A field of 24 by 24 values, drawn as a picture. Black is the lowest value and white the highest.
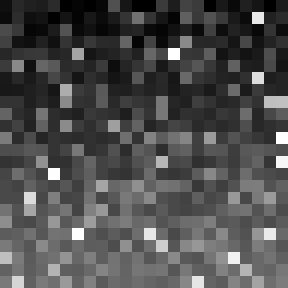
The values are skewed, with a long tail toward high values. There is an overall slope up to the bottom. Overall the values sit about 30% of the way up the scale. No single row or column stands out from its neighbours.
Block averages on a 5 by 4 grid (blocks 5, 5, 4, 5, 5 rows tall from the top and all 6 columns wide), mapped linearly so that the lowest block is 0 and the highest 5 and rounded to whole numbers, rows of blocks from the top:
0 0 1 0 / 1 1 1 2 / 2 2 3 3 / 4 4 3 3 / 5 4 5 5
